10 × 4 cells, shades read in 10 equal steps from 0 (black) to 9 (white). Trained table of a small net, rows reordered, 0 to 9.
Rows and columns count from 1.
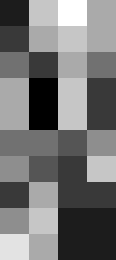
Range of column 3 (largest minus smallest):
8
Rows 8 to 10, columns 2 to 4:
6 2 2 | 7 1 1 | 6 1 1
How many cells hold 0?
2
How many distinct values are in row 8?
2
